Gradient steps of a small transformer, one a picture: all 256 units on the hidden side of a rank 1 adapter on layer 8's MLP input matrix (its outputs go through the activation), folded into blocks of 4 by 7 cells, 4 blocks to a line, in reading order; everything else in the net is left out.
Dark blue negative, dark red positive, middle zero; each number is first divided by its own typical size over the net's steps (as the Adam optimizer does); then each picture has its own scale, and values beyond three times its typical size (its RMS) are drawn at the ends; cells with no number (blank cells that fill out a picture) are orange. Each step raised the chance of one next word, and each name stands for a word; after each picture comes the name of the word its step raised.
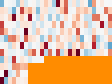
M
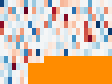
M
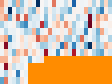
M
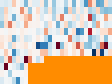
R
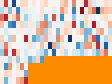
R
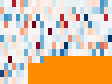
M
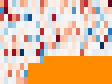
R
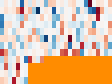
R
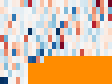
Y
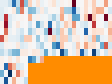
Y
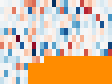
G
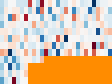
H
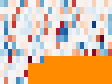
G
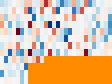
G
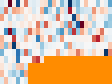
G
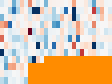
Y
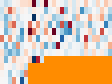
G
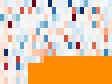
R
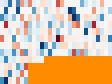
Y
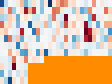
M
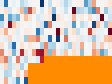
R
